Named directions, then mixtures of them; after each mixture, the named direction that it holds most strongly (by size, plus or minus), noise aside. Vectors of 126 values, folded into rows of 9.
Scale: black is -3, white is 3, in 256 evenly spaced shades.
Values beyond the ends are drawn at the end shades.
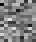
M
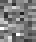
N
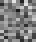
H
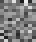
H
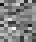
M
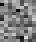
H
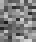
N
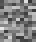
N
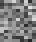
H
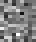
N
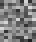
H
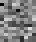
M
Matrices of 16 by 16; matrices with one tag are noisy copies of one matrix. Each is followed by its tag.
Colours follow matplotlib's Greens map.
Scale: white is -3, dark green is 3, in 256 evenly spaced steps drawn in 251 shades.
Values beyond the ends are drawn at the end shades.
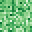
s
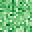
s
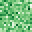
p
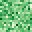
p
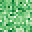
s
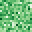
p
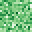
p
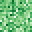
s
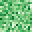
p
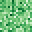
s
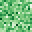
p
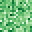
s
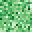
p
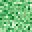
p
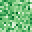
p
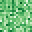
s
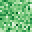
p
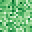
s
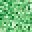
p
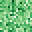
s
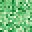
s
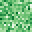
p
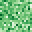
p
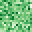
p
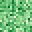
s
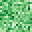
p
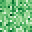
s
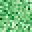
p
